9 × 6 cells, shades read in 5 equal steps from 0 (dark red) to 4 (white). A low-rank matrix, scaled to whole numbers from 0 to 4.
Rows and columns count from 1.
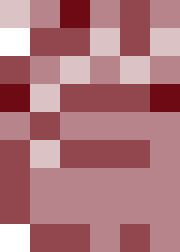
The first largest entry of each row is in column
1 1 3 2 1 2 2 2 1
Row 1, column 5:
1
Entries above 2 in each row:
1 3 2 1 0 1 0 0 1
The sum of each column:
17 17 13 17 14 17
